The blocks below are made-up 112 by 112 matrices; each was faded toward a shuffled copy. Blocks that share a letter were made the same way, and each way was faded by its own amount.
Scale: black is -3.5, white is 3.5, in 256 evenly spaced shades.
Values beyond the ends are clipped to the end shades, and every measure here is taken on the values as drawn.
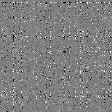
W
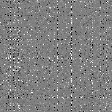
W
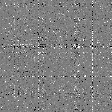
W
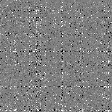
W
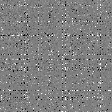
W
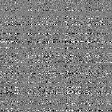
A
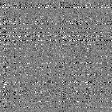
A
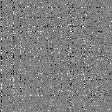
W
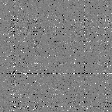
W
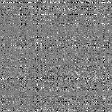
A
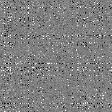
W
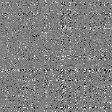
W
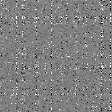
W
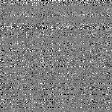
A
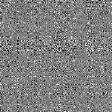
A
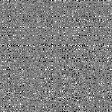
A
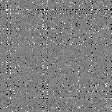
W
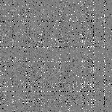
W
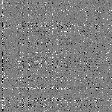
W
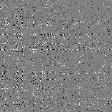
W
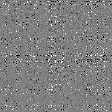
W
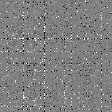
W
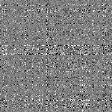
A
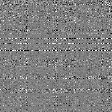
A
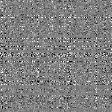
A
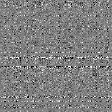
A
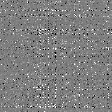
W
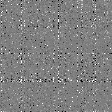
W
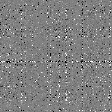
W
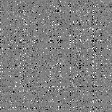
W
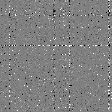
W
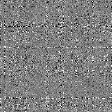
A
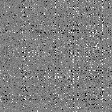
W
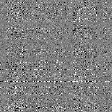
A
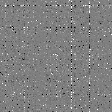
W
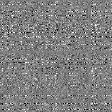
A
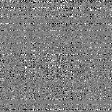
A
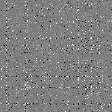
W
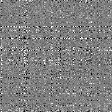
A
